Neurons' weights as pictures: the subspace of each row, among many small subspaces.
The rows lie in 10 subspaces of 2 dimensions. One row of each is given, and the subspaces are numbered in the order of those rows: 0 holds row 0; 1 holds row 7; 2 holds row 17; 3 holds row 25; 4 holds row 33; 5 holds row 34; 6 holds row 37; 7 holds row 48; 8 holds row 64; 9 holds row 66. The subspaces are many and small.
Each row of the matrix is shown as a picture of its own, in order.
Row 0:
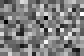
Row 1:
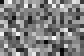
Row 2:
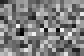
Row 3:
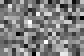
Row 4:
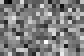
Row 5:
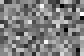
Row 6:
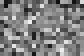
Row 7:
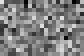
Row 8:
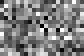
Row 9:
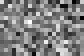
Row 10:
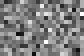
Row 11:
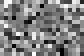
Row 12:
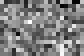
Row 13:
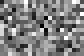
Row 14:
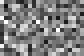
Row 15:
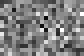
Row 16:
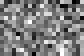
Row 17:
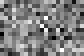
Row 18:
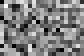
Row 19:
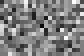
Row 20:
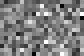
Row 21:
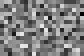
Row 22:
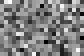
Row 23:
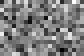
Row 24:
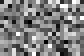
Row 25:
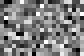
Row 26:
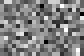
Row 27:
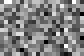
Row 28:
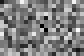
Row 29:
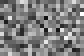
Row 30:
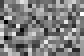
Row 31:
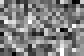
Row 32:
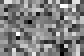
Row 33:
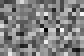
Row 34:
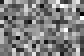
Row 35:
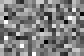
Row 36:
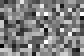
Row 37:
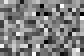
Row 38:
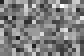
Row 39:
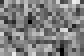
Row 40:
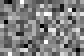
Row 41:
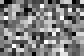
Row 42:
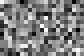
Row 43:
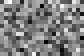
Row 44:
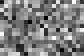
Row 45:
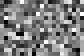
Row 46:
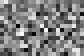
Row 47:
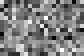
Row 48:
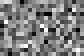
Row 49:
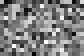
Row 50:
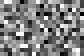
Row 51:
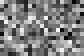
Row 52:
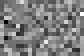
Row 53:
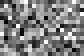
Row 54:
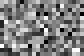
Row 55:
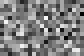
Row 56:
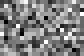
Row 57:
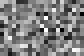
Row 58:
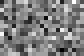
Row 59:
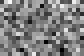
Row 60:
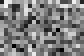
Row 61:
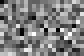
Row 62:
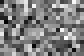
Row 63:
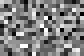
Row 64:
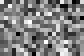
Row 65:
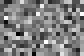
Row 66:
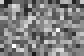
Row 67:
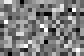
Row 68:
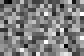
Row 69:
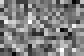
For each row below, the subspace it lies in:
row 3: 8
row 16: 0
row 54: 6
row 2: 8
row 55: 0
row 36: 6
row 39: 6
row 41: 9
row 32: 1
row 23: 4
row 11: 3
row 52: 3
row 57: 4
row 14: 9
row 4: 7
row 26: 5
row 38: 5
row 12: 1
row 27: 2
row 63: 1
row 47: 2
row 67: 7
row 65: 3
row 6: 3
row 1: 7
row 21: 1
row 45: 3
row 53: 5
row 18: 9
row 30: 3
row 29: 0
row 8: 2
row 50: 0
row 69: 6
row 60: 9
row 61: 8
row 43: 4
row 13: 1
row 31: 6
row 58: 4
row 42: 7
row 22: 4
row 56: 5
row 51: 0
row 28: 7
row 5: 5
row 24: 8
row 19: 1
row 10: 0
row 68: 2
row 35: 9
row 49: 9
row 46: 8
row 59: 4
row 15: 2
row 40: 7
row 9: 8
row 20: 6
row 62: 5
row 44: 2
